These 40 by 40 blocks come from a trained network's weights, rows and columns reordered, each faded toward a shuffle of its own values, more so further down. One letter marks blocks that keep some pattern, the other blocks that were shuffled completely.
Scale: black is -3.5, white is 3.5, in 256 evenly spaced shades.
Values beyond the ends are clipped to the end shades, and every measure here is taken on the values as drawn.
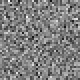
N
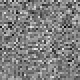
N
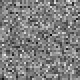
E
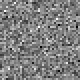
E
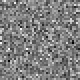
E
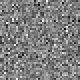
N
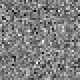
N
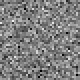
E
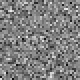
N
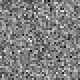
E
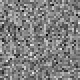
N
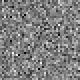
E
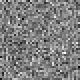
N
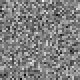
E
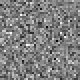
N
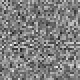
N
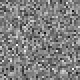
E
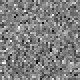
E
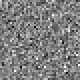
E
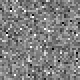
E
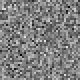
E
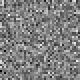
N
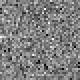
E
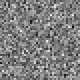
E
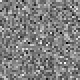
E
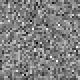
E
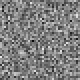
N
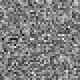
N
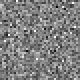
E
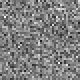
E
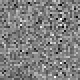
N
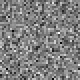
E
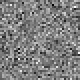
N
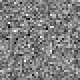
E
